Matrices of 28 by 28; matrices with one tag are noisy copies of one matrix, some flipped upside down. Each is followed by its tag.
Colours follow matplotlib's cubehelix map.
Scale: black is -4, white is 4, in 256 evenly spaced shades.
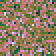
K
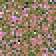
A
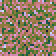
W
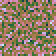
W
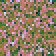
K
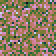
A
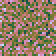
W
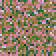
W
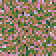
W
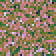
K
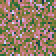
K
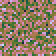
W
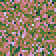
K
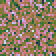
K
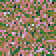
K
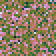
A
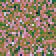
K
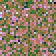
A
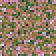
W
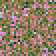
A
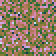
A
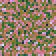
W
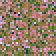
A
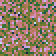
A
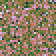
A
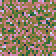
W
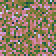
A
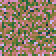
W
